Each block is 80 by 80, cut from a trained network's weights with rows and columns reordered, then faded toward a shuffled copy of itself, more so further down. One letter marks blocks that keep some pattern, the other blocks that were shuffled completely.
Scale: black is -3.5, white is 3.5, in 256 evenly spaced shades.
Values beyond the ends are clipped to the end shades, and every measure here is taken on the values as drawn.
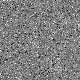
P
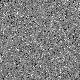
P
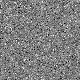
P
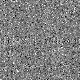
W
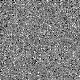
W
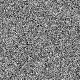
P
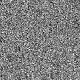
W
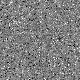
P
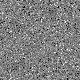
P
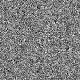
W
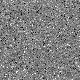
P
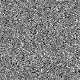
W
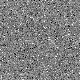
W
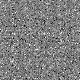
W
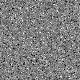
P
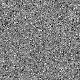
W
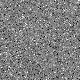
P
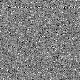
W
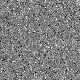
P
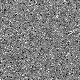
P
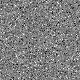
P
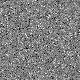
P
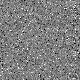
W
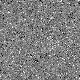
P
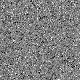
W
